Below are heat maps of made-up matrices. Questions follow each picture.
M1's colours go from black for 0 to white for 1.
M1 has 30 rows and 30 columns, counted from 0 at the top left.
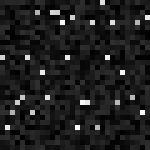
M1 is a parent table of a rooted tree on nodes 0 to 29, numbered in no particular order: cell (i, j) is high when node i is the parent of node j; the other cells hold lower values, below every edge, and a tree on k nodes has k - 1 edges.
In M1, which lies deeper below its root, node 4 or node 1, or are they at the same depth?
node 4
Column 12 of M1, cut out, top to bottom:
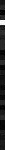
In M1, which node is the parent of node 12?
4
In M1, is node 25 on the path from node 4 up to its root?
yes
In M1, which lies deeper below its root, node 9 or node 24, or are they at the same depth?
node 24
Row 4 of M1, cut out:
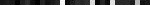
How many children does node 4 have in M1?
4
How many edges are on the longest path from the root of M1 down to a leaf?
10
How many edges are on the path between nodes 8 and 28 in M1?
8
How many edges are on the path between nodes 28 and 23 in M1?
6
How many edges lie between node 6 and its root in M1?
4
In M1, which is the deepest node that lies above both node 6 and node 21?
22
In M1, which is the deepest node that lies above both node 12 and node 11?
4
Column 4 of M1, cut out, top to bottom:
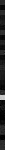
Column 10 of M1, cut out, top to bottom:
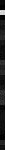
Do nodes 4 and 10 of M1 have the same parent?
no
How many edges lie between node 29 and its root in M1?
9
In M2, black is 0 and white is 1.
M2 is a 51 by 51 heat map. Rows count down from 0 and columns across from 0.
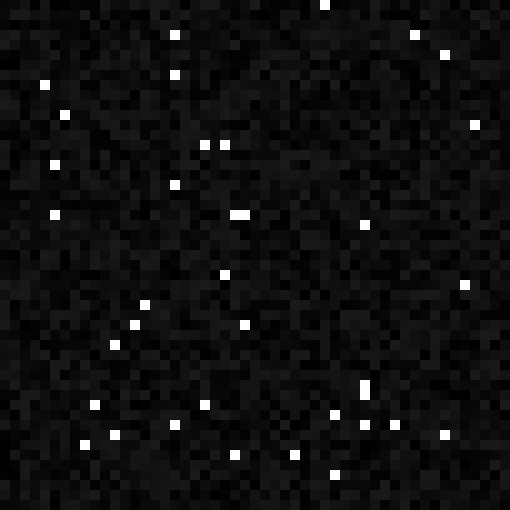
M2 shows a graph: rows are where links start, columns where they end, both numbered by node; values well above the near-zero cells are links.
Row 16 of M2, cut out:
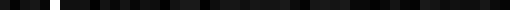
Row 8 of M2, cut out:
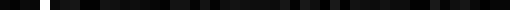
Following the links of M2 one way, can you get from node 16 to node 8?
yes
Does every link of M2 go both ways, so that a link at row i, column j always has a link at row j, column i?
no
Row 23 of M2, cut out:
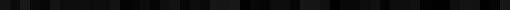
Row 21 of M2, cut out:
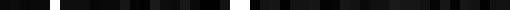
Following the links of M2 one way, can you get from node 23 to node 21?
no
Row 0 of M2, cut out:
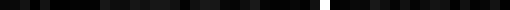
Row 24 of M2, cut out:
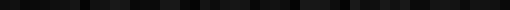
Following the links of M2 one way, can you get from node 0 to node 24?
yes
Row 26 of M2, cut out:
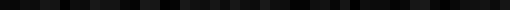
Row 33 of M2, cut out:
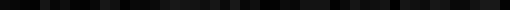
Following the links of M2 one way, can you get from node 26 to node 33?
no
